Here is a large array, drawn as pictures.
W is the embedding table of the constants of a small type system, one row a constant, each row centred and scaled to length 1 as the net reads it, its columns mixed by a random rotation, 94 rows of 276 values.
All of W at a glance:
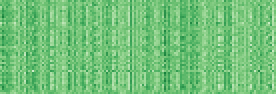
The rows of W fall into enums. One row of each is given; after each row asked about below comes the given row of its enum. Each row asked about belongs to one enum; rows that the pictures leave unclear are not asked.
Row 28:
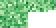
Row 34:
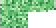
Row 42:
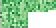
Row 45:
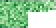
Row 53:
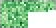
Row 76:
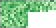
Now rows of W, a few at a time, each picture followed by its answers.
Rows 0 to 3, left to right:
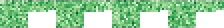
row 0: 34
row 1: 76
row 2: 53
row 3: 28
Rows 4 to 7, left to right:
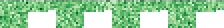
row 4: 28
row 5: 76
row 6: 34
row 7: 53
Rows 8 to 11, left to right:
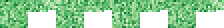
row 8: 45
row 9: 34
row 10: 42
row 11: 45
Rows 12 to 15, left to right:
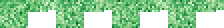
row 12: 76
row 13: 53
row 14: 45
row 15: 53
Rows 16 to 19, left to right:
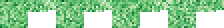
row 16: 45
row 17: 45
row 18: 76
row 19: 34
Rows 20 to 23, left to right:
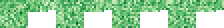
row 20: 76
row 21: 53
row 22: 34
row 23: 34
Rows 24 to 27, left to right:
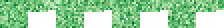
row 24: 45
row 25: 34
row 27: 28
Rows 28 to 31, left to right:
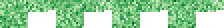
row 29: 76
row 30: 53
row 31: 45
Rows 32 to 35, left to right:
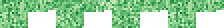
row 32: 42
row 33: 76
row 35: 42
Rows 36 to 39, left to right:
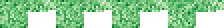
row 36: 45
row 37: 45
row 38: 45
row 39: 76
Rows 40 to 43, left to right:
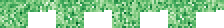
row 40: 76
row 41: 53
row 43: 53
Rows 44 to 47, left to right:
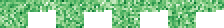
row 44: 76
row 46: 34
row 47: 28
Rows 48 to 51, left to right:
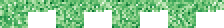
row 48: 28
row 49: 45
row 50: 45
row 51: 76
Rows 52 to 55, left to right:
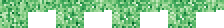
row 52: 42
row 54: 53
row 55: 53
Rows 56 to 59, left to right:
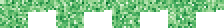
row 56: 34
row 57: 28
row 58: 28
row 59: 53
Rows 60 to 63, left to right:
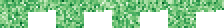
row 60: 53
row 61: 45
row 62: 28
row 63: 34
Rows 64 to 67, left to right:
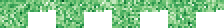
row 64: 76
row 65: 45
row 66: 34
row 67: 53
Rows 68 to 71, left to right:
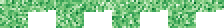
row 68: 34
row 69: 76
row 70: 28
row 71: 28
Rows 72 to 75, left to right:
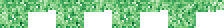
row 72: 53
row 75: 76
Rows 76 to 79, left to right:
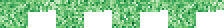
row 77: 34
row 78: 53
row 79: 76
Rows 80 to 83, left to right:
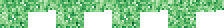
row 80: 53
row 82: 53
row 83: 34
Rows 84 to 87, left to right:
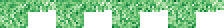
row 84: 76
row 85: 76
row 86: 45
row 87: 45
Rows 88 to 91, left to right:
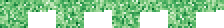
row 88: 45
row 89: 53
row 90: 28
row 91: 53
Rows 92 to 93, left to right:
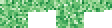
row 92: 34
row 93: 28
